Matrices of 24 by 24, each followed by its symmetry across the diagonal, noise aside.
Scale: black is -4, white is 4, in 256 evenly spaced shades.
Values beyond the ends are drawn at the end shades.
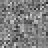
antisymmetric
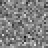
neither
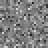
antisymmetric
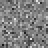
neither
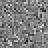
antisymmetric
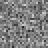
neither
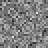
symmetric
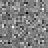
antisymmetric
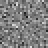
antisymmetric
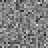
neither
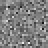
antisymmetric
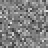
neither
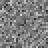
symmetric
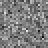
neither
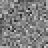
symmetric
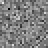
symmetric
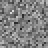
symmetric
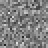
neither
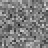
neither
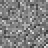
symmetric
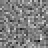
antisymmetric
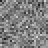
symmetric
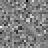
antisymmetric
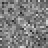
symmetric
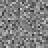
antisymmetric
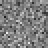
neither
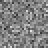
symmetric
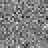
antisymmetric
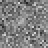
symmetric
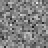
neither
